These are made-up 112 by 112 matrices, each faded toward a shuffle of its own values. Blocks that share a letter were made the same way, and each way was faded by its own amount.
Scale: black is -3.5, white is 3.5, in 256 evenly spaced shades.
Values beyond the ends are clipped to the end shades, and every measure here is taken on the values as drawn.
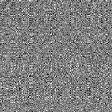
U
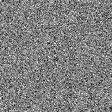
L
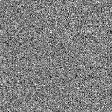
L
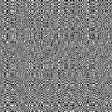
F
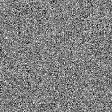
L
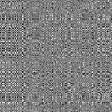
F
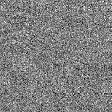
L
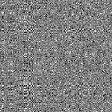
U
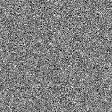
L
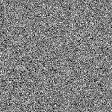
L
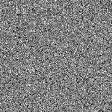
L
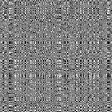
F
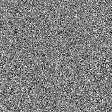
L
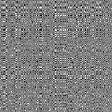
F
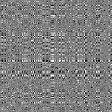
F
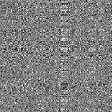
U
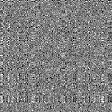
U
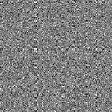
U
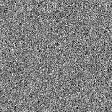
L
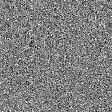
L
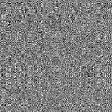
U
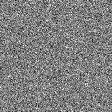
L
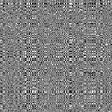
F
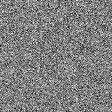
L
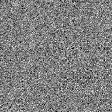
L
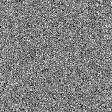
L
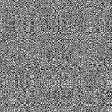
U
